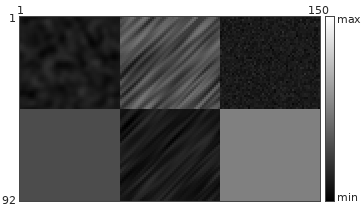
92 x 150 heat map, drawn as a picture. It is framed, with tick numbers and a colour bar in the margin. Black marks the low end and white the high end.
The table splits into 2 rows of 3 panels. Panel 1,1: very low, blotchy, faint in contrast. Panel 1,2: low, slanting up to the right. Panel 1,3: very low, fine-grained, faint in contrast. Panel 2,1: low, flat. Panel 2,2: very low, slanting up to the right, faint in contrast. Panel 2,3: middling, flat.
